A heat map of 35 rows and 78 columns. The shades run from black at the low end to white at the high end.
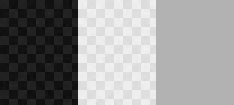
The table splits into one row of 3 panels. Panel 1,1: very low, checkered, faint in contrast. Panel 1,2: very high, checkered, faint in contrast. Panel 1,3: high, flat.
